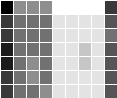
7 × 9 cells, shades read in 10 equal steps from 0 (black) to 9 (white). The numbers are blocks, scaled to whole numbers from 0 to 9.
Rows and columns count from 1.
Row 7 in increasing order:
2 3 4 4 5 8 8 8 8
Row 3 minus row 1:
2 -1 -1 -1 -1 -1 -1 -1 2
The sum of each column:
10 29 31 30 57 57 55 57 21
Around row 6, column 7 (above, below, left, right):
7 8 8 8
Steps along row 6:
up up down up same same same down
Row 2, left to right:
2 4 4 4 8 8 8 8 3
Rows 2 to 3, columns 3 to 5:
4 4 8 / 4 4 8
